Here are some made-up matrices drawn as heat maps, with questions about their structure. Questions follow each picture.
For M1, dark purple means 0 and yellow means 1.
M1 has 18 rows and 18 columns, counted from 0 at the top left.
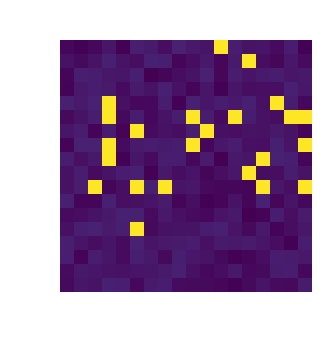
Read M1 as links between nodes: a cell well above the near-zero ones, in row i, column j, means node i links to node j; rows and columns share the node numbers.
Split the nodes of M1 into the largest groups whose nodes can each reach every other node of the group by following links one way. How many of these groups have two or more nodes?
1
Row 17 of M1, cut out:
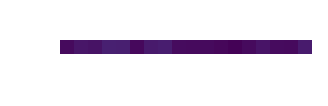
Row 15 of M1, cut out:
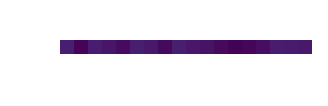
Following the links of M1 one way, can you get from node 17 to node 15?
no
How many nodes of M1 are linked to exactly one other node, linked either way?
7
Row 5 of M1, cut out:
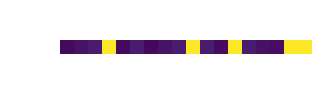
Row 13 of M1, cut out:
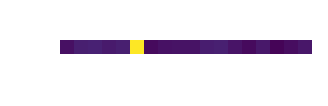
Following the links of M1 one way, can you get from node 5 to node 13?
yes
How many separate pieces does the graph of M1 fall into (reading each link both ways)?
2
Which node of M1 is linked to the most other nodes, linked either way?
node 5
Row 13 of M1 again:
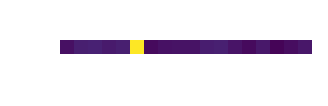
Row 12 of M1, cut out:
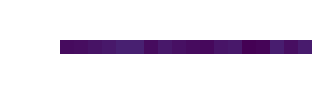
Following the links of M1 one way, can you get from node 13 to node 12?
yes
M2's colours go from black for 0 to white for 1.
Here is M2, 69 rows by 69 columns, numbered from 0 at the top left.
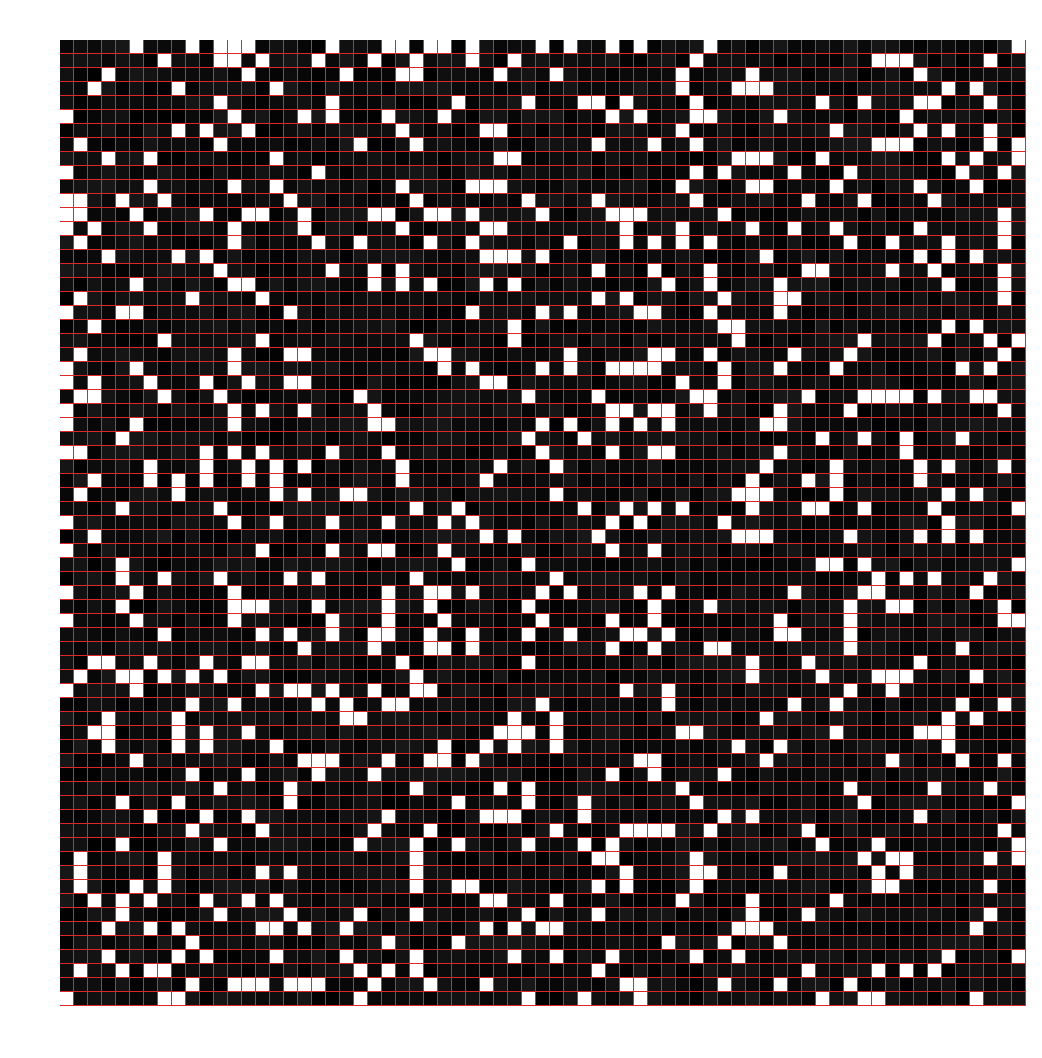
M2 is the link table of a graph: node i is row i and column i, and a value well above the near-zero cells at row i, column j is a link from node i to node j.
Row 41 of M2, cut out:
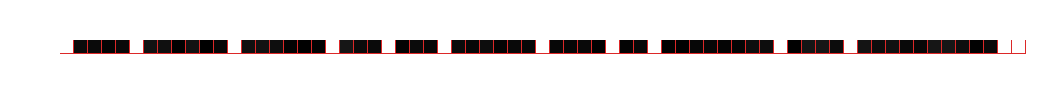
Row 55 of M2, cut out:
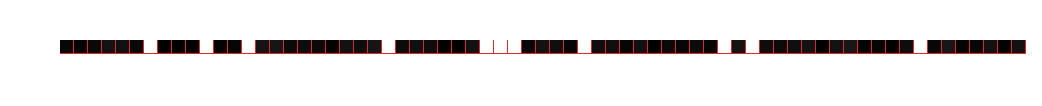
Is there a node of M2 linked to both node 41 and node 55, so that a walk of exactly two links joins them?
yes
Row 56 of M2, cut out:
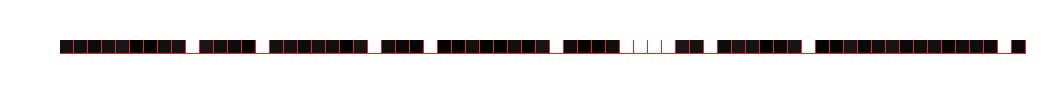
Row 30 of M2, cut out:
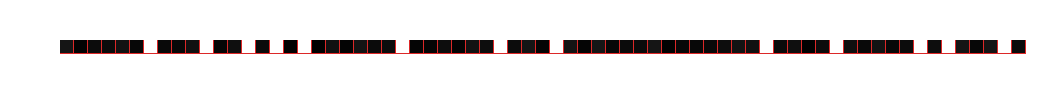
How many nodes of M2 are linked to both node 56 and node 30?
2
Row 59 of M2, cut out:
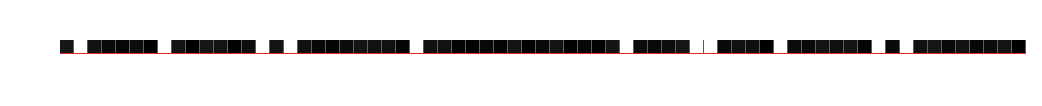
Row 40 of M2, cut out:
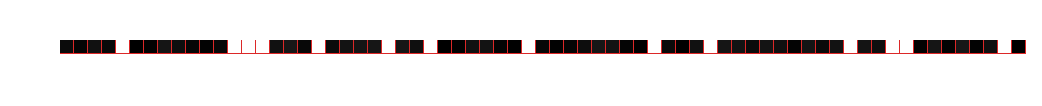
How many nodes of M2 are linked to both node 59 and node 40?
3
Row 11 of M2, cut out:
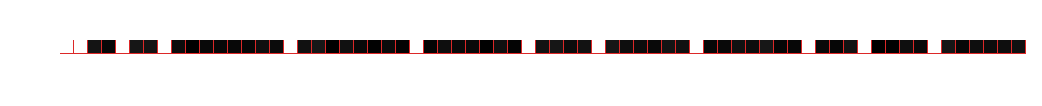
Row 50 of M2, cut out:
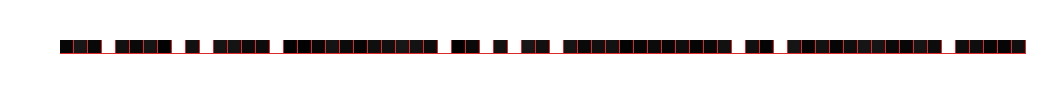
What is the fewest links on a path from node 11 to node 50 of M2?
3
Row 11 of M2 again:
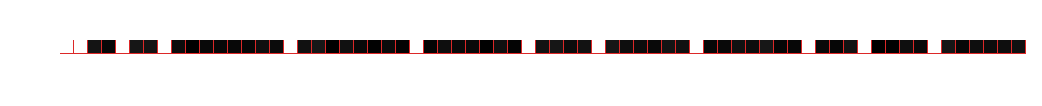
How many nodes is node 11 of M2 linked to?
12
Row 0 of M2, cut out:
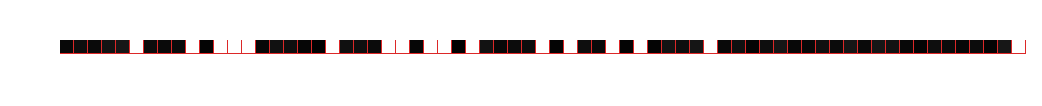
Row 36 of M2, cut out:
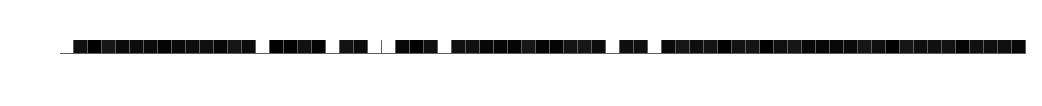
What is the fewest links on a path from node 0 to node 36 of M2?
1
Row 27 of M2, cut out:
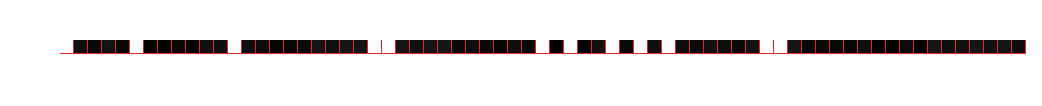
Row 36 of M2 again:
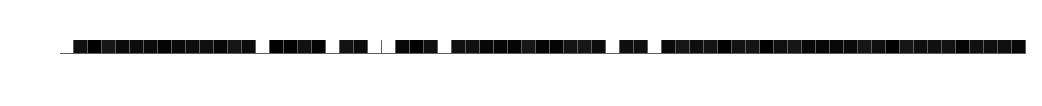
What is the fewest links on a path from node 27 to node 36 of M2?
1
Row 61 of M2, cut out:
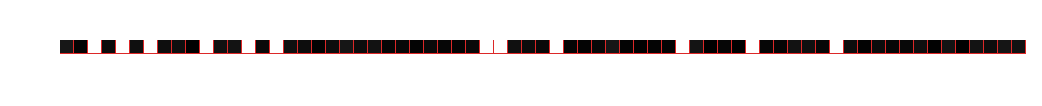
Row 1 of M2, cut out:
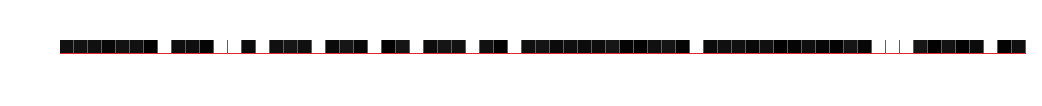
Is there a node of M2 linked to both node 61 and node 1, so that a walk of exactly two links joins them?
no
